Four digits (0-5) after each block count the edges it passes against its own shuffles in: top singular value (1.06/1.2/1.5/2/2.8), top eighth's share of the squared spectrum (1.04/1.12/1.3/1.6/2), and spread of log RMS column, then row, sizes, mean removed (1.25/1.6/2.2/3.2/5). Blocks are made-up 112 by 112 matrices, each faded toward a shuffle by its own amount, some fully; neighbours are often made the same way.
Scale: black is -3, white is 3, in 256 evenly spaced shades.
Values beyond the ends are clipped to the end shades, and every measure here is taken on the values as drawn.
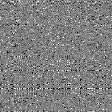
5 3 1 3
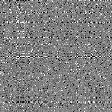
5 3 2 3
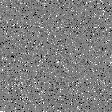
3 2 0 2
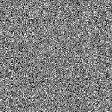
4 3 2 2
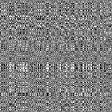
5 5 4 4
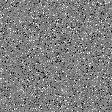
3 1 0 0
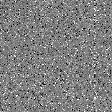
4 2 1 1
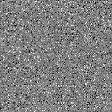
4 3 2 1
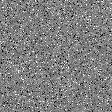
2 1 0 0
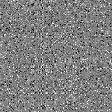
4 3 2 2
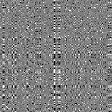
5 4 3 3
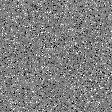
2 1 0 0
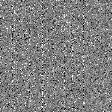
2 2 3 0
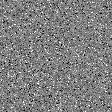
0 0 0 0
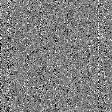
2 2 3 0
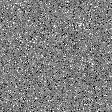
0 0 0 0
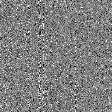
1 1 3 0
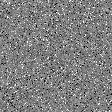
0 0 0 0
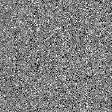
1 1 3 0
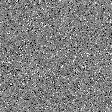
0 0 0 0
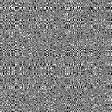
5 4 3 3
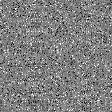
4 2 1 1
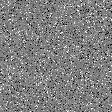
0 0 0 0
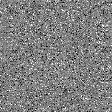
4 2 1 0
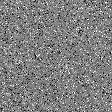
0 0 0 0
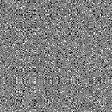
5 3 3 2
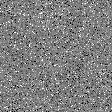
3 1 0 0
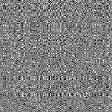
5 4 3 3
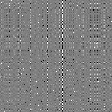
5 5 3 2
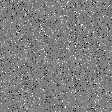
3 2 1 0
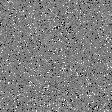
2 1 0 0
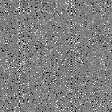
4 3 2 1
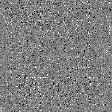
2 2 3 2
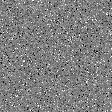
0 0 0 0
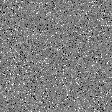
0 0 0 0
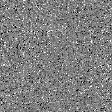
1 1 2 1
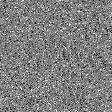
3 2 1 0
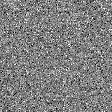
3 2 1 0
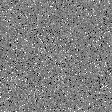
2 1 0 0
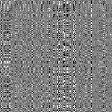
5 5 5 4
